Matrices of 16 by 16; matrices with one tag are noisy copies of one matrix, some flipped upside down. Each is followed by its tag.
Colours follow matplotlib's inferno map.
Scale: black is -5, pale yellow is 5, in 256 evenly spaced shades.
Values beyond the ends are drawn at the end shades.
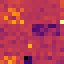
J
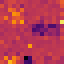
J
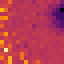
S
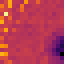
S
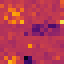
J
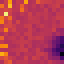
S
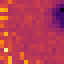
S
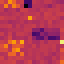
J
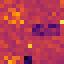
J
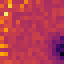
S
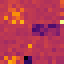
J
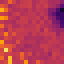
S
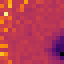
S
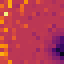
S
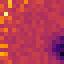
S
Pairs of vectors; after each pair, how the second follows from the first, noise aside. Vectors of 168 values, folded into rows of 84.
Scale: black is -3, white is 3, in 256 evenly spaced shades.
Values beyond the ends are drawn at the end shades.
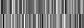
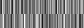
sign-scrambled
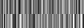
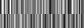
reversed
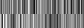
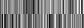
reversed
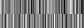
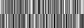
sign-scrambled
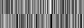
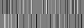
partly zeroed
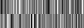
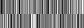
sign-scrambled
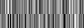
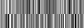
sign-scrambled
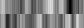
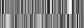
sign-scrambled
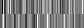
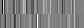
partly zeroed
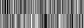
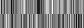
reversed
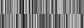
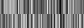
reversed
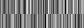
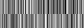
sign-scrambled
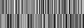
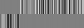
partly zeroed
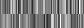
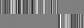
partly zeroed
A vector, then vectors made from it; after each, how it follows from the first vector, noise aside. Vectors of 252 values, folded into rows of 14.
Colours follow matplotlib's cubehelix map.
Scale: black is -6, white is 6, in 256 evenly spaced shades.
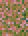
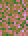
negated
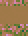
partly zeroed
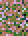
scaled up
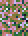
scaled up
